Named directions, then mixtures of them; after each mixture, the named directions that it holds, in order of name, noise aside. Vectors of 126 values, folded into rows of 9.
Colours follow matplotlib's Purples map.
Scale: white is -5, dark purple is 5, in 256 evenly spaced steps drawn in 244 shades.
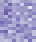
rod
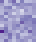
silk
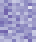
rod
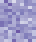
rod, silk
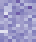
rod, silk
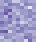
rod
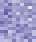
rod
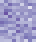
rod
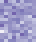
silk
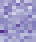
rod, silk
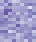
rod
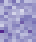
silk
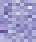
rod, silk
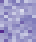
silk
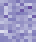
rod, silk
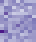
rod, silk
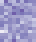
silk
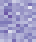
rod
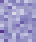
silk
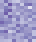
rod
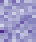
silk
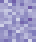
rod, silk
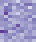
rod, silk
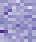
rod, silk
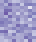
rod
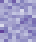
silk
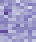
rod, silk
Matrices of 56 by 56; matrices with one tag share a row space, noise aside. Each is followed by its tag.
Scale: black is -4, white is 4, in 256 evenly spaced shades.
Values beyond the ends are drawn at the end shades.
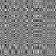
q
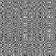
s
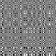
s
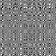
s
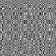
s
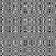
s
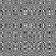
s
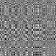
q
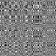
q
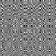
s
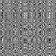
s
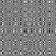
s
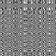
s
